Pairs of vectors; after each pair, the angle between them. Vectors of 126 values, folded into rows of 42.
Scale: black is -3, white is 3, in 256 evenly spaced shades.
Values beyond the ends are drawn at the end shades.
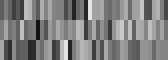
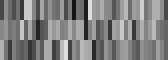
nearly parallel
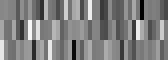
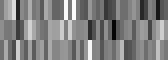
partly aligned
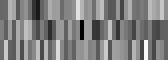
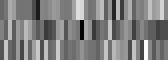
nearly parallel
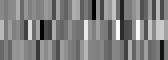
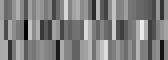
partly aligned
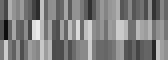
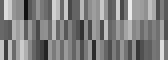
orthogonal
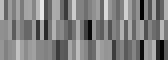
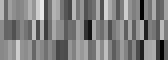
nearly parallel
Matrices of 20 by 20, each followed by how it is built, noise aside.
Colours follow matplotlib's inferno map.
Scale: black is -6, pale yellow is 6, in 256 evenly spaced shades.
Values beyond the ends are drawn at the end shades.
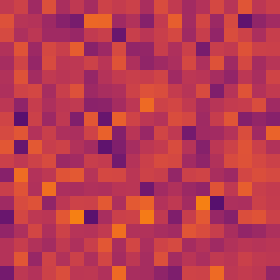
low rank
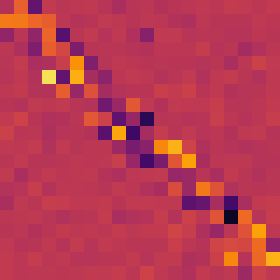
banded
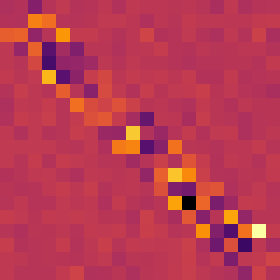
banded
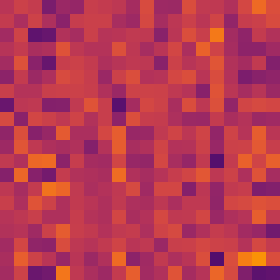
low rank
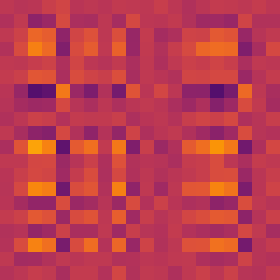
low rank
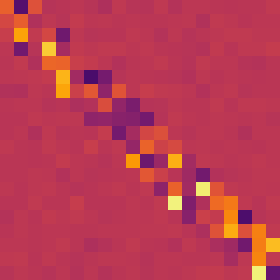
banded
